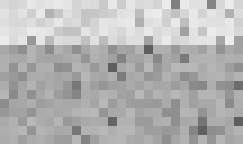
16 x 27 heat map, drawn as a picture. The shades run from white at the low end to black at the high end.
No regular stripes run through it. The values follow a bell shape. The bottom part is higher, past a seam about 30% of the way down. Overall the values sit about 30% of the way up the scale.
